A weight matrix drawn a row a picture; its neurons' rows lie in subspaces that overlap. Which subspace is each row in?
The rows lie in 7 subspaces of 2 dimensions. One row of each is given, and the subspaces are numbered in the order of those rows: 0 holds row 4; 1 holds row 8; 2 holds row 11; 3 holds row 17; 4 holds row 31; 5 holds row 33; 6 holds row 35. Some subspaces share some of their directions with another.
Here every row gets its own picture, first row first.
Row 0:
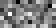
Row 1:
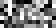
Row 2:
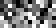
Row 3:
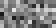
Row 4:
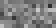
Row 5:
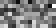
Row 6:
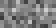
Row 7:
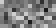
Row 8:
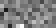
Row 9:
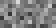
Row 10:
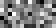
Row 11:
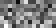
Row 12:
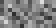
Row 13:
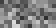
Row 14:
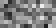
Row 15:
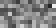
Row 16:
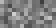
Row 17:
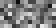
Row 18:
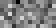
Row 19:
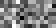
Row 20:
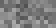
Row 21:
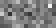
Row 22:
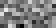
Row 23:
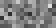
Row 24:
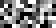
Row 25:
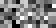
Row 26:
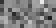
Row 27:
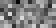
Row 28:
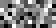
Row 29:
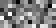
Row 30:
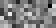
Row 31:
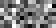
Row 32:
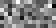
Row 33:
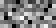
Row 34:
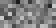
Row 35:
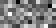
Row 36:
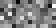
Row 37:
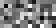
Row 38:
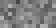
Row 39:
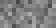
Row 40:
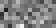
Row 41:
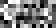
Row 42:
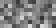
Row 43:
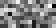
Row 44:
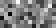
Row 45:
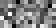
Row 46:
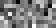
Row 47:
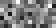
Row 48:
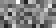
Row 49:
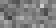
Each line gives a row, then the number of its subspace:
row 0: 6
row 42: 3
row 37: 3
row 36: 2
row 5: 1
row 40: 1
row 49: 6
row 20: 4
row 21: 0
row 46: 3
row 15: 1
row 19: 4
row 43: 1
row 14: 6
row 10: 5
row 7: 5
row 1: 2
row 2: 4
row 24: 3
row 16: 5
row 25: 4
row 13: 4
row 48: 2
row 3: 0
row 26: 5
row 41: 6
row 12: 5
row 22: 1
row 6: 0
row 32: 2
